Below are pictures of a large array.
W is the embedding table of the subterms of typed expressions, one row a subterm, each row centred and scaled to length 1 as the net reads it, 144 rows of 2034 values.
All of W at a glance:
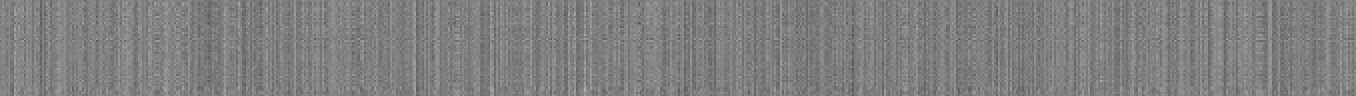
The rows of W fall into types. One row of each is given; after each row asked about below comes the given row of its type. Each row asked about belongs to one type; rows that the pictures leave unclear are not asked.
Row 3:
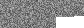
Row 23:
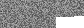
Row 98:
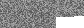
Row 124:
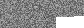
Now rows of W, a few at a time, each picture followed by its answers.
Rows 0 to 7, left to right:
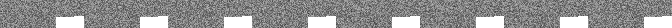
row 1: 124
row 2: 98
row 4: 23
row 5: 23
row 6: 23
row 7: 124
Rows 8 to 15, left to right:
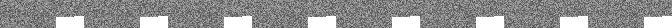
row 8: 98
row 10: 98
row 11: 23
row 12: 3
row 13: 124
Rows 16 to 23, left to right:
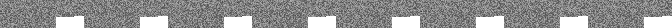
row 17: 98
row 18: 124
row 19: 98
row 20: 23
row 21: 23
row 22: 98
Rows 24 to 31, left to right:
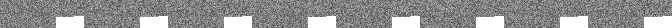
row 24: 98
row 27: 23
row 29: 23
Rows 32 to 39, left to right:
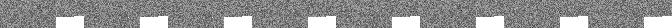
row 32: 23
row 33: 23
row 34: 23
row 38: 3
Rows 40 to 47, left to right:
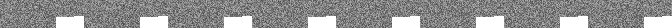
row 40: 124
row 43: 3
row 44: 3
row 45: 98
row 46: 3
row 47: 124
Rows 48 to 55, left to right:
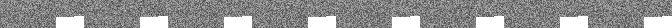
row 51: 124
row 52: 98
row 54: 3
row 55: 23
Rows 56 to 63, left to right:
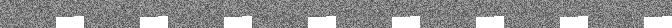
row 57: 23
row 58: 23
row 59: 23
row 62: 98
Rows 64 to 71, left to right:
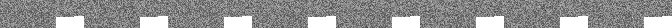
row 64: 98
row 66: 98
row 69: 23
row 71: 23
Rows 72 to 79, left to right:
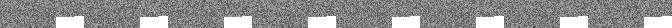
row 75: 23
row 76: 98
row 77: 98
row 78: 23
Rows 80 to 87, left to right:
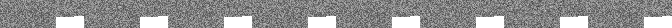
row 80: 98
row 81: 124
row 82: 98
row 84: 98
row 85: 3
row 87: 98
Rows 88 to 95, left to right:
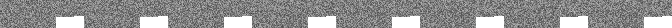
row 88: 3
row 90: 3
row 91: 23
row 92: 98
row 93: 98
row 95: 98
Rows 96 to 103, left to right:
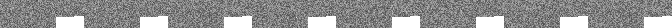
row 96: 3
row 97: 3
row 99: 23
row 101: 124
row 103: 98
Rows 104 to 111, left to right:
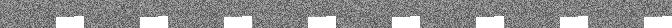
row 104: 124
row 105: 23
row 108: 23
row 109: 3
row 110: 98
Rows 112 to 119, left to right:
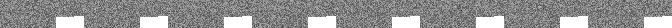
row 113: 3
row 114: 23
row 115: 23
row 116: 98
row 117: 23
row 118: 124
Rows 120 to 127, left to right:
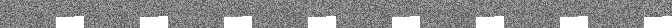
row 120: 23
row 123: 98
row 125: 98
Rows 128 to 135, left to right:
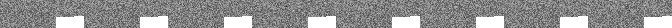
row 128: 98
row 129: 124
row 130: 3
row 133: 124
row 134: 124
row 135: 23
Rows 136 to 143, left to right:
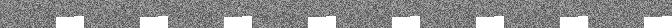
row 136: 124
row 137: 23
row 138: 98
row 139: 23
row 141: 124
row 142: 23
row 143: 3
